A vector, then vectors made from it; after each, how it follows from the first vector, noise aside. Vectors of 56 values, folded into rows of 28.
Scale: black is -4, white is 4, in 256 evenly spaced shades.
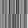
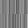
shrunk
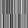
wrapped around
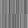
shrunk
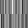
wrapped around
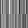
wrapped around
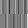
partly zeroed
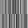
wrapped around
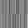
shrunk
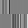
partly zeroed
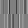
partly zeroed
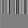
partly zeroed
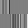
partly zeroed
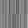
shrunk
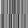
reversed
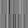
partly zeroed
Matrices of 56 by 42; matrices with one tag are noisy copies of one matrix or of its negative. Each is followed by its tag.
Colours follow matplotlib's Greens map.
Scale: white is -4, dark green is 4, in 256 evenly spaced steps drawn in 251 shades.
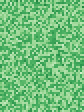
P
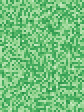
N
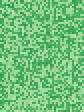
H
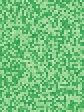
N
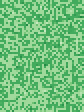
H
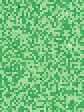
N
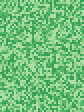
P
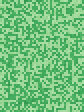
H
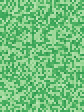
P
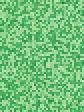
P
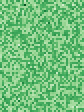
N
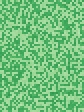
N
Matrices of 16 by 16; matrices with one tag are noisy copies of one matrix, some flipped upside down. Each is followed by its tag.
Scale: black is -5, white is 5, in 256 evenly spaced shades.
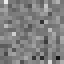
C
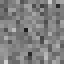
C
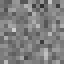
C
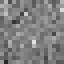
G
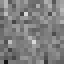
G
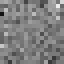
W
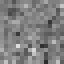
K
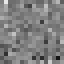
C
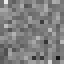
C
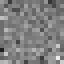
W
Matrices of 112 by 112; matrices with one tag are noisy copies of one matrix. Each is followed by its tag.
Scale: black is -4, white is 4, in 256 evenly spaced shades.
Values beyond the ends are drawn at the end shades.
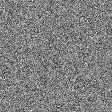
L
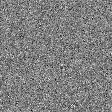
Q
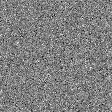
Q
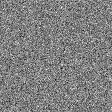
Q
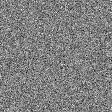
Q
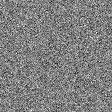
L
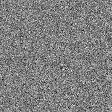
Q
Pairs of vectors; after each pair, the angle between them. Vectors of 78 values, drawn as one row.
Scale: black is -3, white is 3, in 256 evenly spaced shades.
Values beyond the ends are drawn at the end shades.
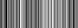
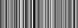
partly aligned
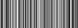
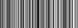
orthogonal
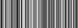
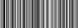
partly opposed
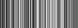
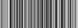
partly opposed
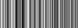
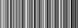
partly aligned
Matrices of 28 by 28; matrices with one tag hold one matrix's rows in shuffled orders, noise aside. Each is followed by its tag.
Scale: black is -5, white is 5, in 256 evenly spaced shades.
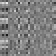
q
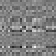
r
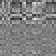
r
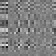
q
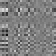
q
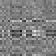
r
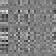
q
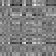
r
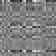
r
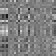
q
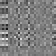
q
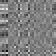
q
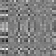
q
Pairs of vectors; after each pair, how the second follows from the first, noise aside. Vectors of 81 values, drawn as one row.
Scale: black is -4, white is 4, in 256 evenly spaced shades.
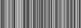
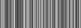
negated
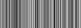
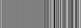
partly zeroed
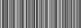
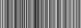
sign-scrambled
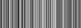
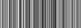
negated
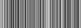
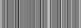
partly zeroed
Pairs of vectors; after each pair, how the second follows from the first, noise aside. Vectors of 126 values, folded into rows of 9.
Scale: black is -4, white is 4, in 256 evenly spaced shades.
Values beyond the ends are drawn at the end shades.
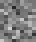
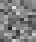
negated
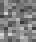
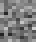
negated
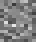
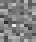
sign-scrambled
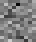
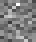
negated
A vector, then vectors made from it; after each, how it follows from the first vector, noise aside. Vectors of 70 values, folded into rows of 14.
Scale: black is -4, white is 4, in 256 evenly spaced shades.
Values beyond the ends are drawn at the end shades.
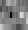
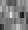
negated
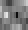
reversed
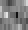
reversed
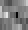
reversed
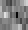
reversed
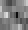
reversed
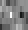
negated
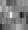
negated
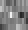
negated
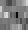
reversed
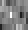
negated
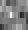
negated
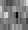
reversed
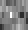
negated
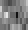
reversed
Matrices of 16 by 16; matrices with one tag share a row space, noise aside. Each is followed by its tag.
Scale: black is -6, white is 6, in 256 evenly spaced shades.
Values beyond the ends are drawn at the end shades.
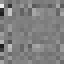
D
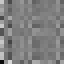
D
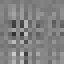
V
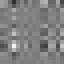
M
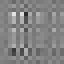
V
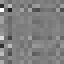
D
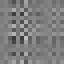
V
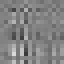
V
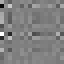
D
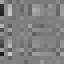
D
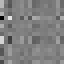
D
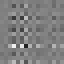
V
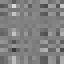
M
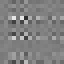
V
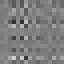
V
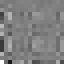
D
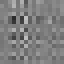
V
